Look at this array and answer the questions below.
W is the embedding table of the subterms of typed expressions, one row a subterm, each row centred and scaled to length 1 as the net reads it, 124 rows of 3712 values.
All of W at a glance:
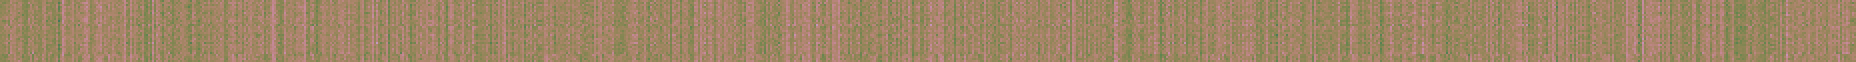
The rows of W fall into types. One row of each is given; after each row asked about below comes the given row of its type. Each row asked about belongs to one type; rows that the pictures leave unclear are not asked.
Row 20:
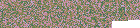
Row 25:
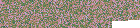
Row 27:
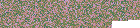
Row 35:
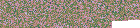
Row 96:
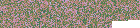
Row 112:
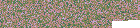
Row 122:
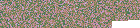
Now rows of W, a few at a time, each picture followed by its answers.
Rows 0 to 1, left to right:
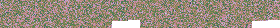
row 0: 27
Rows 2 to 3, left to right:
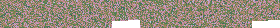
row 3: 25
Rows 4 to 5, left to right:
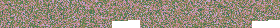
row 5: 27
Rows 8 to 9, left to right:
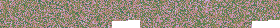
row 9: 27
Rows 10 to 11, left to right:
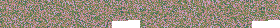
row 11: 20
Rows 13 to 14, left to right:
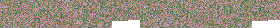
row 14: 35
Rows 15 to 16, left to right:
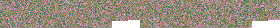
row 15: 122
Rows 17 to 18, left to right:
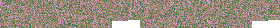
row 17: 25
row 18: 112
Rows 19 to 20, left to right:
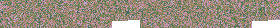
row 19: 122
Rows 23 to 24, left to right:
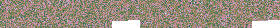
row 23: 112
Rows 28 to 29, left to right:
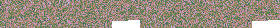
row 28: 112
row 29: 122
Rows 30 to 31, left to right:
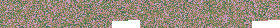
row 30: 112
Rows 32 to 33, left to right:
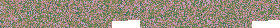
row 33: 112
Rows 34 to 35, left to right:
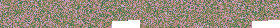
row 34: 27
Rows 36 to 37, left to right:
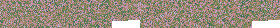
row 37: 27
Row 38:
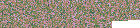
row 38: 20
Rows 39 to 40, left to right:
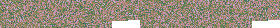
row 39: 112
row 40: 25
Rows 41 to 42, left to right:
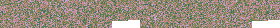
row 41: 96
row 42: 122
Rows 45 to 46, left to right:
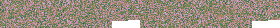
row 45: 112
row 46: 25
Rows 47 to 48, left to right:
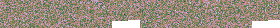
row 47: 25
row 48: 20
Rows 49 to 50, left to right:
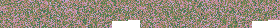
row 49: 96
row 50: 96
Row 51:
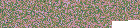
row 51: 20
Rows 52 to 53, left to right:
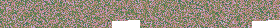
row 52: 122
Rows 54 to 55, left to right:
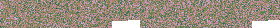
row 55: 112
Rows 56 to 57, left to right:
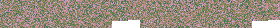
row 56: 27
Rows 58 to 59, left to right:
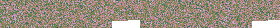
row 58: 122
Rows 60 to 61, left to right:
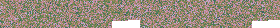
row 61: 27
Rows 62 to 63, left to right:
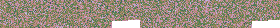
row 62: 35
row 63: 27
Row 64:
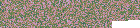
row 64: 112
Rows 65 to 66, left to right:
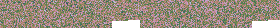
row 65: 112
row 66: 96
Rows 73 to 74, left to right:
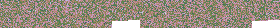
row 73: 27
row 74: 35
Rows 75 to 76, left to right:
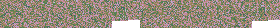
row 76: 20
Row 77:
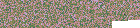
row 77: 25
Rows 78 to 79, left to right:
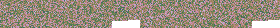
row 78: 35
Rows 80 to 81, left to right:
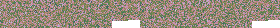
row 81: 112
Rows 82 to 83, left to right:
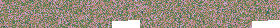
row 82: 25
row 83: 122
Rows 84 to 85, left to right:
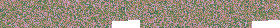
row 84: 20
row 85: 35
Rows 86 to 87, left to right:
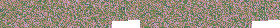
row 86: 20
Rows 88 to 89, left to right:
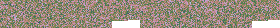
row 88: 122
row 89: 96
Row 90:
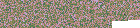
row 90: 25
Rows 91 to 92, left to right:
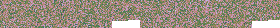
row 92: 27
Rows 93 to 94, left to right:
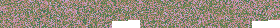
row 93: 96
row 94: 25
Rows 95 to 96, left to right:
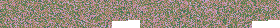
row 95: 122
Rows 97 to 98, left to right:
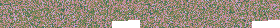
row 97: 96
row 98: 35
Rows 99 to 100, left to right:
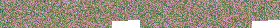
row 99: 20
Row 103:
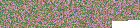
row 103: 25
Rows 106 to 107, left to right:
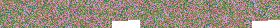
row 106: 25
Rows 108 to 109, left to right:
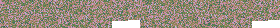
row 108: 25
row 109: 25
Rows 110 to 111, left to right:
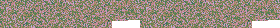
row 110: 122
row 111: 122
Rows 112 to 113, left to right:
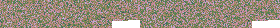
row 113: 122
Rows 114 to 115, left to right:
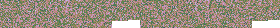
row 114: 27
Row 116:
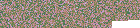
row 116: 122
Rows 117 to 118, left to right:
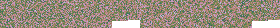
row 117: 122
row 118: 27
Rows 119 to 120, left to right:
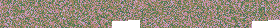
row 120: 20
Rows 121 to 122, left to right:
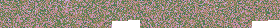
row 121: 27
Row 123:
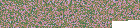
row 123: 25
